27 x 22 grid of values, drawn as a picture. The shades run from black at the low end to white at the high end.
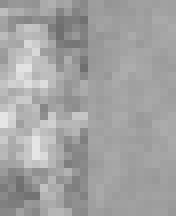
The top middle is the ninth with the lowest average. The ninth with the highest average is the middle left. The bottom right is the smoothest part. No regular stripes run through it. The texture is blotchy. A vertical seam about 50% of the way across splits the table, and the right part is calmer.
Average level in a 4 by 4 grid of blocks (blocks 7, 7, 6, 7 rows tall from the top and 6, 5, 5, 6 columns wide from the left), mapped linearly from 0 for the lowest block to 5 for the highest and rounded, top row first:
3022
5222
5322
1122
